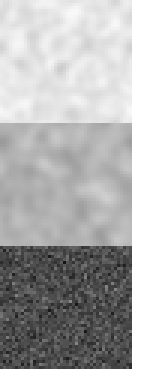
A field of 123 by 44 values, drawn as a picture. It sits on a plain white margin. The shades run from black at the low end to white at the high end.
The table splits into 3 rows of 1 panel. Panel 1,1: very high, blotchy, faint in contrast. Panel 2,1: high, blotchy, faint in contrast. Panel 3,1: low, fine-grained.
